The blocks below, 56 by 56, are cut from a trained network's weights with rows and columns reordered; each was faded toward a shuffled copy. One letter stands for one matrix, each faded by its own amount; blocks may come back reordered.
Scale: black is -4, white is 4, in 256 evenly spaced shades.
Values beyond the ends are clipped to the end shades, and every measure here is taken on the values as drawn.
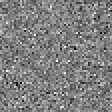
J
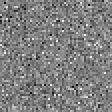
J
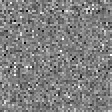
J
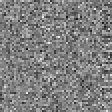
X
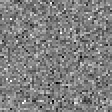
J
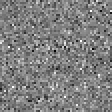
J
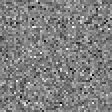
J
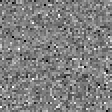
J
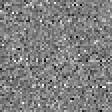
J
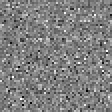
J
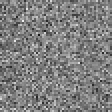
X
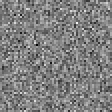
X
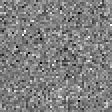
J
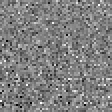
J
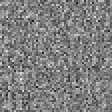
X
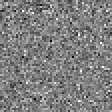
J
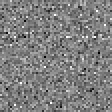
J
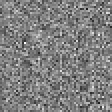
X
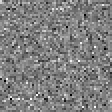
J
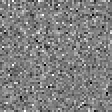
J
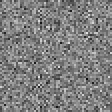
X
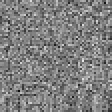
X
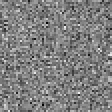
X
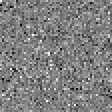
J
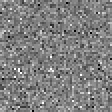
J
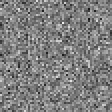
X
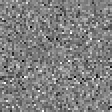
J
